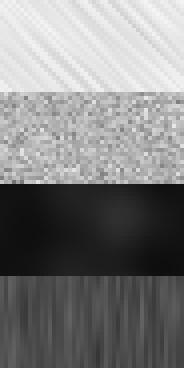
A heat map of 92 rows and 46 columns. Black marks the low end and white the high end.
The table splits into 4 rows of 1 panel. Panel 1,1: very high, slanting down to the right, faint in contrast. Panel 2,1: high, fine-grained. Panel 3,1: very low, smooth, faint in contrast. Panel 4,1: low, streaked downward, faint in contrast.
